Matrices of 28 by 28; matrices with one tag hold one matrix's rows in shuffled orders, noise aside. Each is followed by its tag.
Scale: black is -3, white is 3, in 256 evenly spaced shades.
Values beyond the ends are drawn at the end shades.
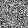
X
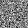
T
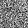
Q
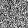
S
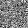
X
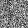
S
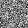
X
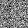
S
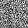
S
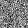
S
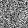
Q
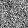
S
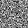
T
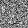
T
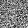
X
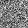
Q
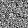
T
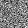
Q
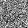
Q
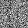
S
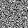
T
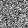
Q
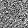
Q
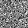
Q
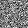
X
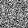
T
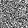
Q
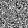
T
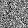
S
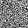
Q
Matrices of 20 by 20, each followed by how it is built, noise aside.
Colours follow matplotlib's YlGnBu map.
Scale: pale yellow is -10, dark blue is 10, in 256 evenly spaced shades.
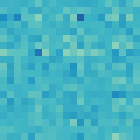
low rank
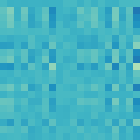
low rank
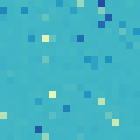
sparse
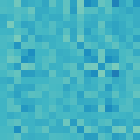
low rank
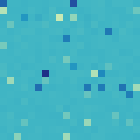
sparse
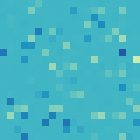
sparse
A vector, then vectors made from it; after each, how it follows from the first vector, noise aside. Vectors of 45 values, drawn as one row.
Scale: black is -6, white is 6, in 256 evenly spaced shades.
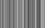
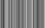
wrapped around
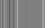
partly zeroed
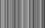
wrapped around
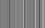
partly zeroed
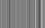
partly zeroed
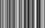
scaled up
